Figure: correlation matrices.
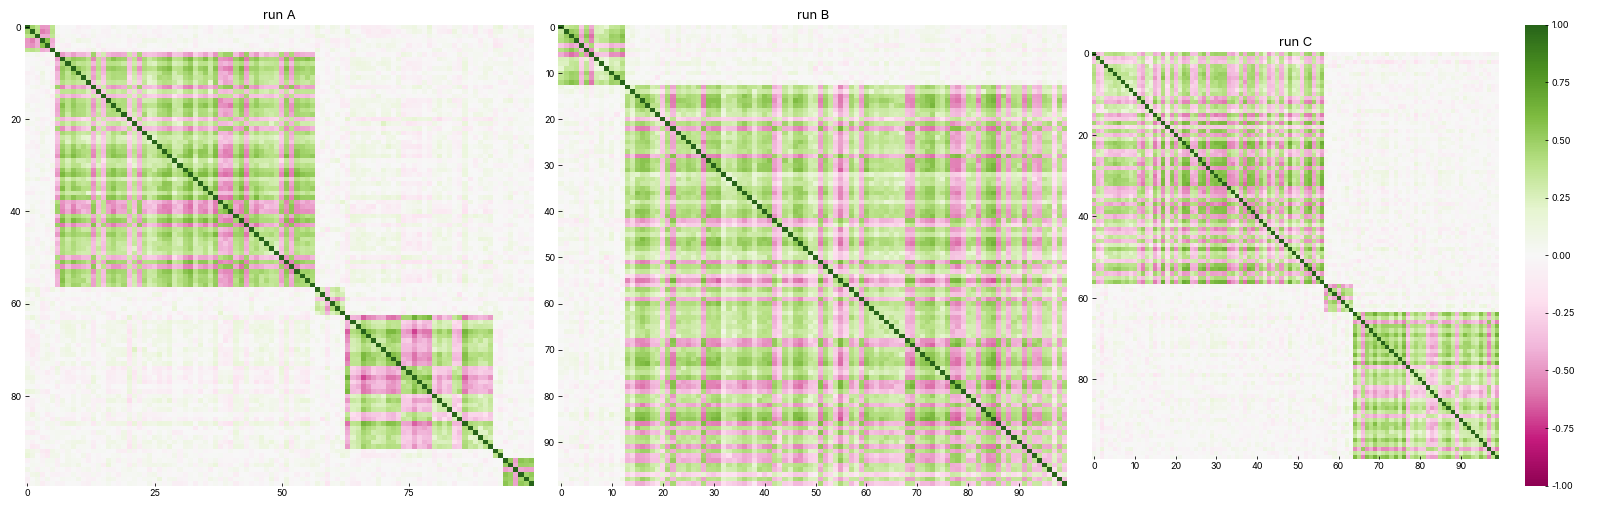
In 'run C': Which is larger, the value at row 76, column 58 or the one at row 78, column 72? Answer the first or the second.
the second
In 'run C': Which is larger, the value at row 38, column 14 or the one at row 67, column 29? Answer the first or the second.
the first
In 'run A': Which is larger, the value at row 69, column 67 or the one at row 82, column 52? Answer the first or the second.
the first
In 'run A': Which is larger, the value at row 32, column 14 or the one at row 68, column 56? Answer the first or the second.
the first
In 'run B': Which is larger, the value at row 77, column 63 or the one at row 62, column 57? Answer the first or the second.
the second
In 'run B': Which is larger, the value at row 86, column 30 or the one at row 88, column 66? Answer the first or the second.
the second
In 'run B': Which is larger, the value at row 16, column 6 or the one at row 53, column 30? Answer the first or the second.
the second
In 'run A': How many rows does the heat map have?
100
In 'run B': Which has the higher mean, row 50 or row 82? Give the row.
50
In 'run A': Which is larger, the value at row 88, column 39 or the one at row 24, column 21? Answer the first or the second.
the second
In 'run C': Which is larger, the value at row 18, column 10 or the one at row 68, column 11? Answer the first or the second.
the second
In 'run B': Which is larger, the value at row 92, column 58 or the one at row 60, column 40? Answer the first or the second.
the second
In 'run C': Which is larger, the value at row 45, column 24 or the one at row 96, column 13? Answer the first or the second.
the second
